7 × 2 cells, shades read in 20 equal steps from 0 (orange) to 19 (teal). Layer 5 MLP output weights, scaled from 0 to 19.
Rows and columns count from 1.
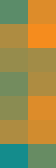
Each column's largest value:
19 12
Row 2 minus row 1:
-7 -2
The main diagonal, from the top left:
13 0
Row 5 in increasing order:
2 9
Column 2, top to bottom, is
2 0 7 6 2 3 12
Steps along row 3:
down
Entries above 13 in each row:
0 0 0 0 0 0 1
